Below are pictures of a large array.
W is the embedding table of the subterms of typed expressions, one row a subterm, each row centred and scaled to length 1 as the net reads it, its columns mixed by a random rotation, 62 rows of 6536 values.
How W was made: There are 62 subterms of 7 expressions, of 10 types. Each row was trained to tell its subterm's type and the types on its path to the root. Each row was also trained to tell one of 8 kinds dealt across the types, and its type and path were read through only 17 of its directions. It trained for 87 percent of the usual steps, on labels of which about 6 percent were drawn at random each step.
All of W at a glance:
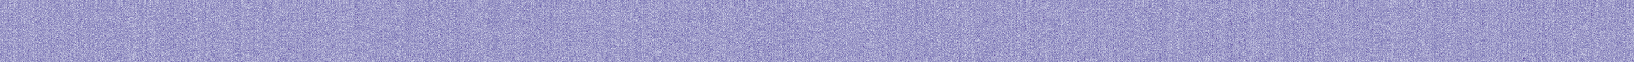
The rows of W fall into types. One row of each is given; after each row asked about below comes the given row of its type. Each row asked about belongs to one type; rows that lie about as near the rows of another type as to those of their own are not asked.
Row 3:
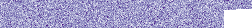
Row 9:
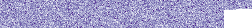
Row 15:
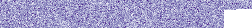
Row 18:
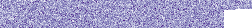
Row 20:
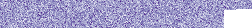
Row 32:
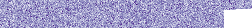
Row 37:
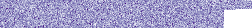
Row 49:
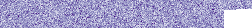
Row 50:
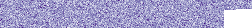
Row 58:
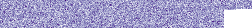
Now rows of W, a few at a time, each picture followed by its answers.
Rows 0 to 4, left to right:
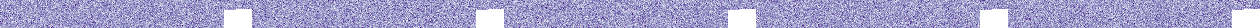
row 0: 3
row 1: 20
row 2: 3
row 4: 18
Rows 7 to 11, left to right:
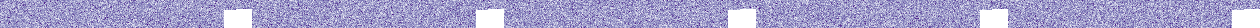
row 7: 49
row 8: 15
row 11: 15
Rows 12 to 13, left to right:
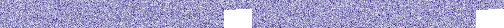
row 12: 18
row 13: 20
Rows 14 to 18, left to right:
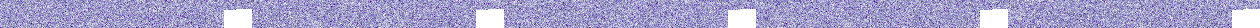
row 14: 49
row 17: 20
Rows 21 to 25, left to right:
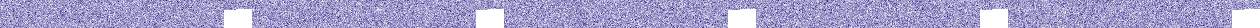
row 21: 20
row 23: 49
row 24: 37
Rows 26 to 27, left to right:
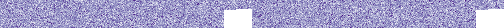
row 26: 49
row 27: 9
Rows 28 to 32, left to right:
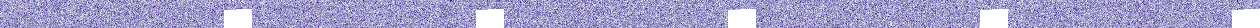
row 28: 15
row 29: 3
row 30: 58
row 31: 37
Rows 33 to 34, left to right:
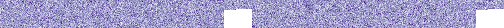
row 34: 37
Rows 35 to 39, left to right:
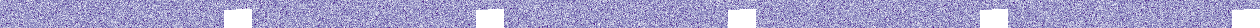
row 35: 9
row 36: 58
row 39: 15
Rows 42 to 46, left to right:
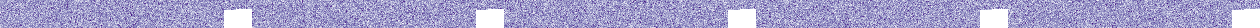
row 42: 9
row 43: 3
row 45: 3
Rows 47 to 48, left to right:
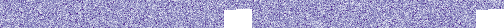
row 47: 9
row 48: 15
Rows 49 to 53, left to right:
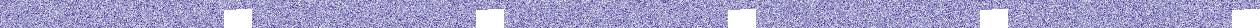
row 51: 49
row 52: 3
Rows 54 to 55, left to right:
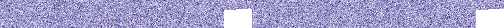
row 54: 49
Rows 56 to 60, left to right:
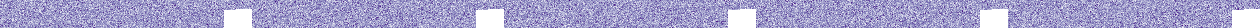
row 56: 37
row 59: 58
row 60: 50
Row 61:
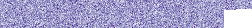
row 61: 37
